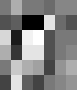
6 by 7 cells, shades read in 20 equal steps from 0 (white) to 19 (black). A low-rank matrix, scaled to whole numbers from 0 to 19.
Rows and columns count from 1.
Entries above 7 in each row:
6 6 4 4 3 6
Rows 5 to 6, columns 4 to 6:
7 14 8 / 14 10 9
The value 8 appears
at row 5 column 6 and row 6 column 7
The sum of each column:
56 56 50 52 63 57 55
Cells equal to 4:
1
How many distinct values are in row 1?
4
